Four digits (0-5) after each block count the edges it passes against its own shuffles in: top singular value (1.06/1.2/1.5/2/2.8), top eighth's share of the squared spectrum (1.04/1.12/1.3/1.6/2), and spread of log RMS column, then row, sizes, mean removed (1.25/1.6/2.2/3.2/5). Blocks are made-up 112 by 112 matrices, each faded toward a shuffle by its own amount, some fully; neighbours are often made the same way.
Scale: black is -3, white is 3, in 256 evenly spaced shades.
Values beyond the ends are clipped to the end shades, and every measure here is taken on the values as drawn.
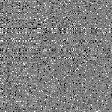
4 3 2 2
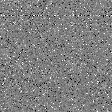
3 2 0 1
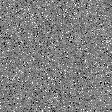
1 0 0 0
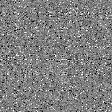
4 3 1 2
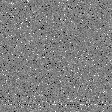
3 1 0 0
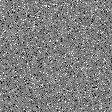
2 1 0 0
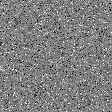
0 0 0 0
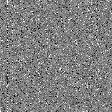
3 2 2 0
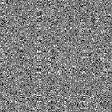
4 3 2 2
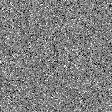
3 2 0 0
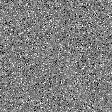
3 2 1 0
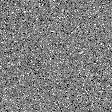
0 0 0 0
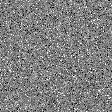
0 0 0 0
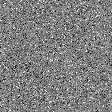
0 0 0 0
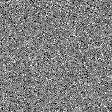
3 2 1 0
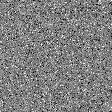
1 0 0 0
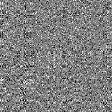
4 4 3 2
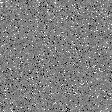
1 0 0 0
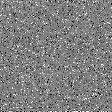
3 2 0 1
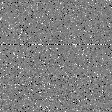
3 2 0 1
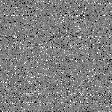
3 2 0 2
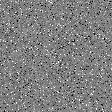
2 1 0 0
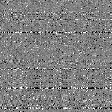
4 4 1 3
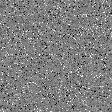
2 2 0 1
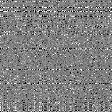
4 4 1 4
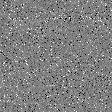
2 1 0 0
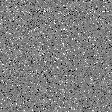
2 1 0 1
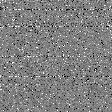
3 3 0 2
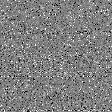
3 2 0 2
